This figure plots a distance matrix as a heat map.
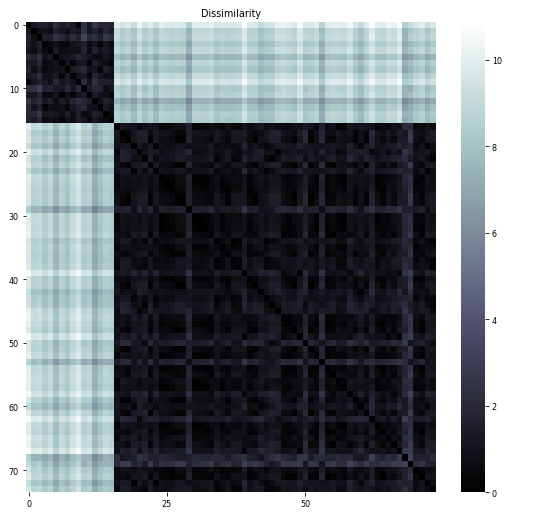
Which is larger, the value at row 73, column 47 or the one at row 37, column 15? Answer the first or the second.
the second
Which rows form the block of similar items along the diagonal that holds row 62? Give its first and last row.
16 to 73
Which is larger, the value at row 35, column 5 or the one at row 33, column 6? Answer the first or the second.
the second
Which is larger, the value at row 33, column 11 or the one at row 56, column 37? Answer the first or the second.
the first
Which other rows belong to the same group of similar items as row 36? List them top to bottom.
16, 17, 18, 19, 20, 21, 22, 23, 24, 25, 26, 27, 28, 29, 30, 31, 32, 33, 34, 35, 37, 38, 39, 40, 41, 42, 43, 44, 45, 46, 47, 48, 49, 50, 51, 52, 53, 54, 55, 56, 57, 58, 59, 60, 61, 62, 63, 64, 65, 66, 67, 68, 69, 70, 71, 72, 73
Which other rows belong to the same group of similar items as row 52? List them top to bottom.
16, 17, 18, 19, 20, 21, 22, 23, 24, 25, 26, 27, 28, 29, 30, 31, 32, 33, 34, 35, 36, 37, 38, 39, 40, 41, 42, 43, 44, 45, 46, 47, 48, 49, 50, 51, 53, 54, 55, 56, 57, 58, 59, 60, 61, 62, 63, 64, 65, 66, 67, 68, 69, 70, 71, 72, 73
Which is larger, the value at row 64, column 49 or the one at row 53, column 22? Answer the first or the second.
the second
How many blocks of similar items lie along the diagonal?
2
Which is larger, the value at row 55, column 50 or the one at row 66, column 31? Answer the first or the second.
the first
